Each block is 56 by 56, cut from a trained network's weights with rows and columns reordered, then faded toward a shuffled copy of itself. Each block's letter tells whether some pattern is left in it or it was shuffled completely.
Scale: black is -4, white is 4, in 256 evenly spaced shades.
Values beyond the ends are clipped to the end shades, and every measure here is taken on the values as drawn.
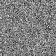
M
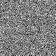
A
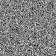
M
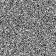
M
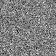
M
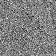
M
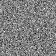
M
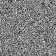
M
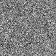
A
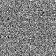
A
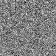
M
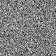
M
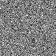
M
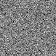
A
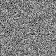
M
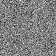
M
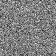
M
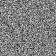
M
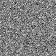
M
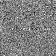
A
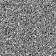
A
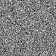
M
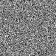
M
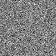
M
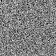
A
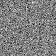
M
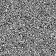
M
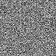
A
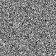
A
